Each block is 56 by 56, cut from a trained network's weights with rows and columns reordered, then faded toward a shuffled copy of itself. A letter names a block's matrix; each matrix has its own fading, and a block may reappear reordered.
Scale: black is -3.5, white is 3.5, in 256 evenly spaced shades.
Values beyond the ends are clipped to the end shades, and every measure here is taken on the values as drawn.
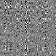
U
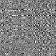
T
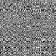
T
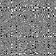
U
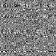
T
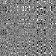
U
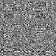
T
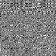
T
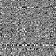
T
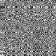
T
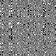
U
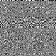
T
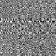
T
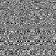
T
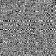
T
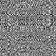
T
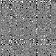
U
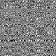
T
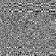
T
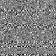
T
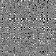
U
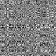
T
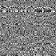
T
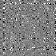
U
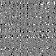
U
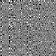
U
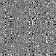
U
